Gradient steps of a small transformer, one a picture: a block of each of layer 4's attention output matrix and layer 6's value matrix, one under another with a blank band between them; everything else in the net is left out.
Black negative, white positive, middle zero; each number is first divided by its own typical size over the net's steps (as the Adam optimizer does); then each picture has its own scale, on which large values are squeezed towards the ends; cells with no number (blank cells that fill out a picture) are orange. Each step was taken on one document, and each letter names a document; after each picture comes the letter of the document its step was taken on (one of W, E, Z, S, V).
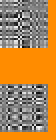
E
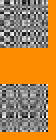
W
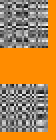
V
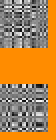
E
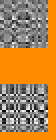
V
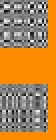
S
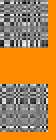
W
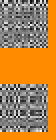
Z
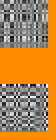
W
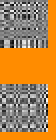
W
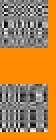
S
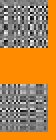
S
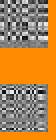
V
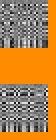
W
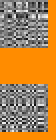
V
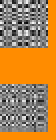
V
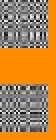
Z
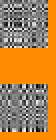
E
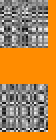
V
